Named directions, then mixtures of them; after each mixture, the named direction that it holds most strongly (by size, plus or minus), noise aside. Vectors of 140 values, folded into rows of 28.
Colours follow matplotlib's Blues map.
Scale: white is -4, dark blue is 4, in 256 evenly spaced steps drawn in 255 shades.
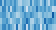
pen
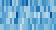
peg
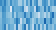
pen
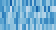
peg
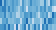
pen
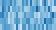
pen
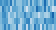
pen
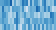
peg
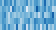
pen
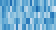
pen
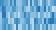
pen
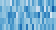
peg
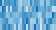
pen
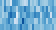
peg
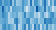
pen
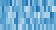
peg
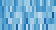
pen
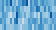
peg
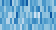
peg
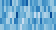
peg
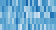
peg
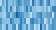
pen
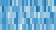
peg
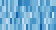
pen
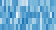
peg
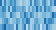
pen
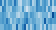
pen
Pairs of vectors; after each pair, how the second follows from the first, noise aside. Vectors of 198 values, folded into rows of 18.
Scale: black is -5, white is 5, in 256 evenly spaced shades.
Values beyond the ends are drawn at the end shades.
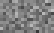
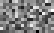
scaled up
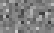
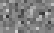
copied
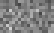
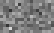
sign-scrambled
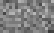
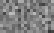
sign-scrambled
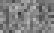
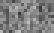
copied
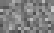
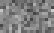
sign-scrambled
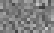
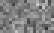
sign-scrambled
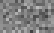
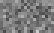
sign-scrambled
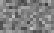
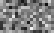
scaled up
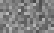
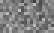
copied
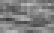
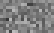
sign-scrambled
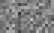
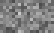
sign-scrambled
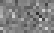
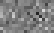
copied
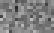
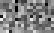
scaled up
